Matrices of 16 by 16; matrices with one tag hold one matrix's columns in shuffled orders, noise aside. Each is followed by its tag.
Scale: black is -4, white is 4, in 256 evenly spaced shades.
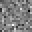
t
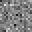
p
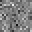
p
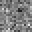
t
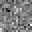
t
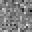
t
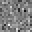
t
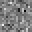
t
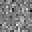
t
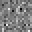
t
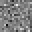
p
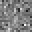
t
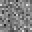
p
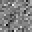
p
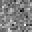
t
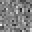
t
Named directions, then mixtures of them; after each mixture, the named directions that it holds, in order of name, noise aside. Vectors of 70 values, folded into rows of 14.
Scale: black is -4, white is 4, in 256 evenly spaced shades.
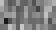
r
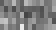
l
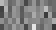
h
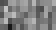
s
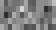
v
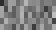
h, r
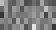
h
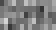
l, s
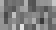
l, r, v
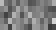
h, v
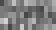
l, s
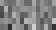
h, s, v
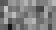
s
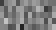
h, r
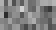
v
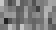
r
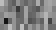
r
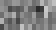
l, r, s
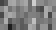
s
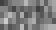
l, s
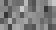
v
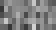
h, r, s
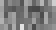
l, r, v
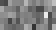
h, r, s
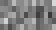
l, s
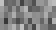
r, v
